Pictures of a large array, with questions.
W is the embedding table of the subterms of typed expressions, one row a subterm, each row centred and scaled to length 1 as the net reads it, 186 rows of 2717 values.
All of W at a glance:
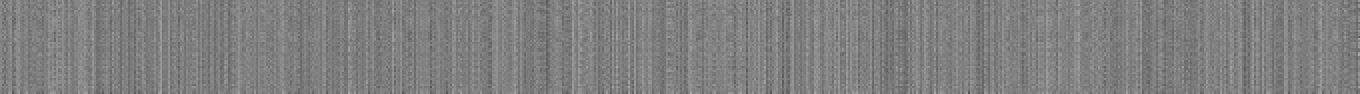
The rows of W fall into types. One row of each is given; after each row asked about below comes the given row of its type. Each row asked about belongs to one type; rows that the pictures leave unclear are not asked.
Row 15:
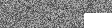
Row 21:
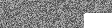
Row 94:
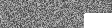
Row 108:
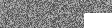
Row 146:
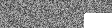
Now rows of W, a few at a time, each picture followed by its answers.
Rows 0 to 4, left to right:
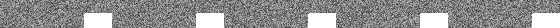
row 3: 15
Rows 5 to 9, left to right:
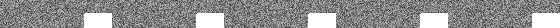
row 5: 21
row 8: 21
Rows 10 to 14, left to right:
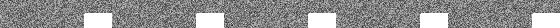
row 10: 94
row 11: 108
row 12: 15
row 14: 21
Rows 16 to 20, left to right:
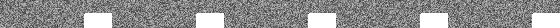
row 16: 146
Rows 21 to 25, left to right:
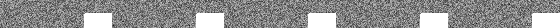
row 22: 94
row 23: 21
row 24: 94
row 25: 108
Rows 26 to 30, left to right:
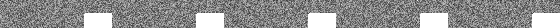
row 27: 21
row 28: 146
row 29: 108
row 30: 146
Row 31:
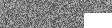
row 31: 108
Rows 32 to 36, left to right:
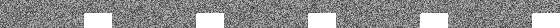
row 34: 15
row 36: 108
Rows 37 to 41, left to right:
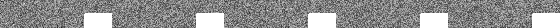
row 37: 94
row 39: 146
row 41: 15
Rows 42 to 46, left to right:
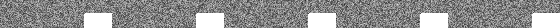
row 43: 15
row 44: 146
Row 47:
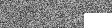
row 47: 15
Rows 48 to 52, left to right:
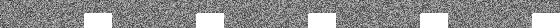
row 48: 94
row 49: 21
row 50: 94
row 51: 15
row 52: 94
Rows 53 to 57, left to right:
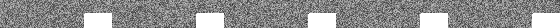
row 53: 108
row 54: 15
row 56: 21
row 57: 94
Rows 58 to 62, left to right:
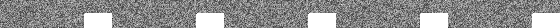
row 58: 15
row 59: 146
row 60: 146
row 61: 15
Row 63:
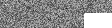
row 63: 15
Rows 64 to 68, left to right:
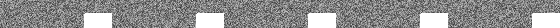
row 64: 21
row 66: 21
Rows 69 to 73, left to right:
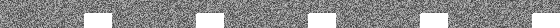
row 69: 94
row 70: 21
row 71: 21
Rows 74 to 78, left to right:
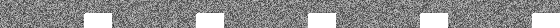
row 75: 21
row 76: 94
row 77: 15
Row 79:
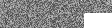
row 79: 108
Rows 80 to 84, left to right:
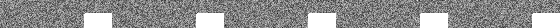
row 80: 21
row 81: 146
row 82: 94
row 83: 94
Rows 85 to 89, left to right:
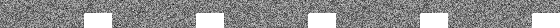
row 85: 15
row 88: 15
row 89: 108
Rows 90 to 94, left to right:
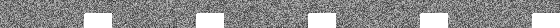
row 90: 94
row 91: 94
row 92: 15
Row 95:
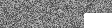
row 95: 15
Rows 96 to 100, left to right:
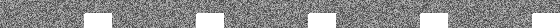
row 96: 21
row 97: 94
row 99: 15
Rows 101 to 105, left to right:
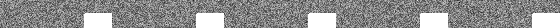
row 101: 21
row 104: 108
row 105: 146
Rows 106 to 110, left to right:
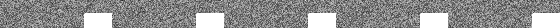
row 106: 15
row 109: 15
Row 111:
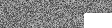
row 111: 15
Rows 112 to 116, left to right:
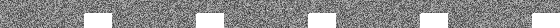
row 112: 94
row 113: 21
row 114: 146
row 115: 21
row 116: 15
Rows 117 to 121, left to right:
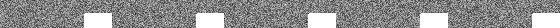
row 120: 94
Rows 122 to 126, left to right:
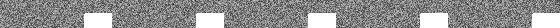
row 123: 108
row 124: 94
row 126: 94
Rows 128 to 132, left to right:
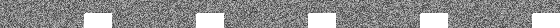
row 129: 21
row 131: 15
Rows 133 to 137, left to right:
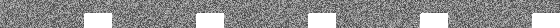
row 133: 108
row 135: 94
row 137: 94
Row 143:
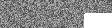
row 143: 94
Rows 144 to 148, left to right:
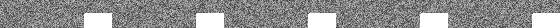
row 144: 15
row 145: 15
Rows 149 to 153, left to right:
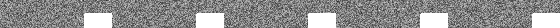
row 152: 146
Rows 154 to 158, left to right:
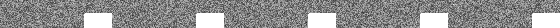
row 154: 15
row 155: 94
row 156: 94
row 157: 94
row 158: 15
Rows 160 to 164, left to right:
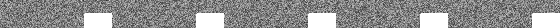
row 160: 94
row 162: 108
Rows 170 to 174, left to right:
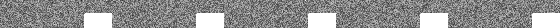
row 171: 94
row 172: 108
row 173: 15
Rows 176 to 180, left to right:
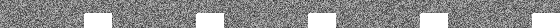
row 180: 21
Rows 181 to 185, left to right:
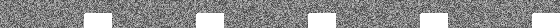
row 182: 146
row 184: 146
